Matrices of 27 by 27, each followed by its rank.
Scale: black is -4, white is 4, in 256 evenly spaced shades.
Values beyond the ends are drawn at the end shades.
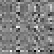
three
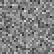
full rank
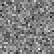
full rank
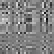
three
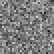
full rank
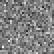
full rank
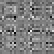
three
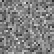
full rank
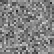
full rank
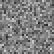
full rank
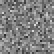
full rank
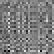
three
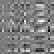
three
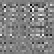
three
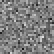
full rank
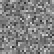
full rank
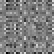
three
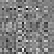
three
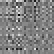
three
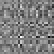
three
